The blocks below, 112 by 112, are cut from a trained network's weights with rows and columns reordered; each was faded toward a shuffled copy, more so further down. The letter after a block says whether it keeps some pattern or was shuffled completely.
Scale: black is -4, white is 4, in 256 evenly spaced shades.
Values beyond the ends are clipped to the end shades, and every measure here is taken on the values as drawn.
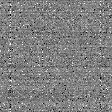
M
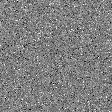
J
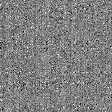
M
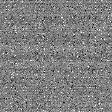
M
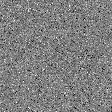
J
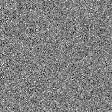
M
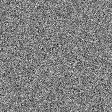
J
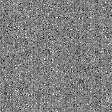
M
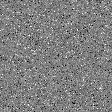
J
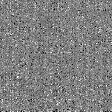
M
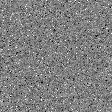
J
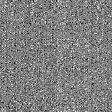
M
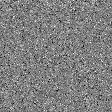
J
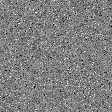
J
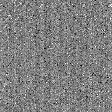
M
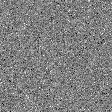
J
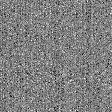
M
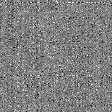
M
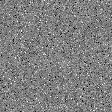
J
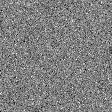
J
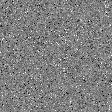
J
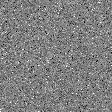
J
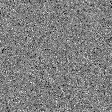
J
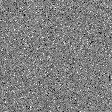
J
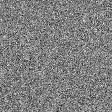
J
